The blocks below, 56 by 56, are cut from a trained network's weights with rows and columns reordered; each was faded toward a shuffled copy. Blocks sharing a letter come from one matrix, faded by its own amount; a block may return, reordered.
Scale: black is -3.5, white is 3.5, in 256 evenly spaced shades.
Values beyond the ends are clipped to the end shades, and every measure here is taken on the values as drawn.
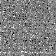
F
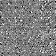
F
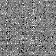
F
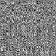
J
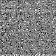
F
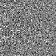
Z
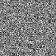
Z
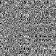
J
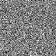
Z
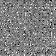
F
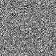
Z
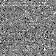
F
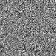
Z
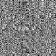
J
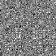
Z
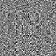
J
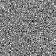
Z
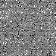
F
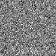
Z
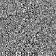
Z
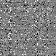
F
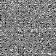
F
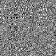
Z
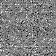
F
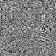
J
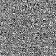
Z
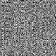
J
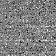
F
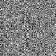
J
